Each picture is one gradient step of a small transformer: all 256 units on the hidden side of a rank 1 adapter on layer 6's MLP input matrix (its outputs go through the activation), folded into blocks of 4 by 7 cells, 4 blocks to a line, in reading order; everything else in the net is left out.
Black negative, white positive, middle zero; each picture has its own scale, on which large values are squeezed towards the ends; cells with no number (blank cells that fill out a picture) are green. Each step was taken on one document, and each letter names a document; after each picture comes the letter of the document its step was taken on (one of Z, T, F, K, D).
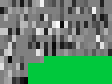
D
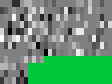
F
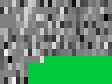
D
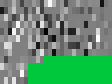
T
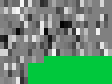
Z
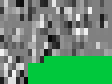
Z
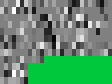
Z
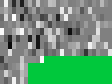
T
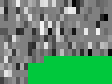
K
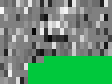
K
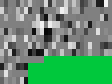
K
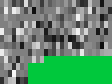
Z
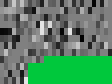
T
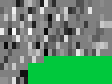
F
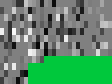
F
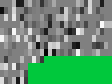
F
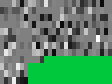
D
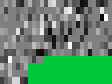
K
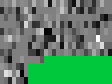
D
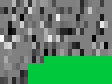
F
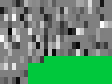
F
